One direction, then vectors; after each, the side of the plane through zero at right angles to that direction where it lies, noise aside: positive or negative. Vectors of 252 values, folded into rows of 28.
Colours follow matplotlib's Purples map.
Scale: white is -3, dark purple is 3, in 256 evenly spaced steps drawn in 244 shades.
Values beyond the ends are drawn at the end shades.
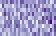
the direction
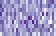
negative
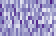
negative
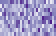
positive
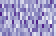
negative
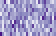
positive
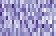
negative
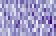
positive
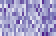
positive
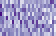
negative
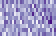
positive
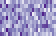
negative
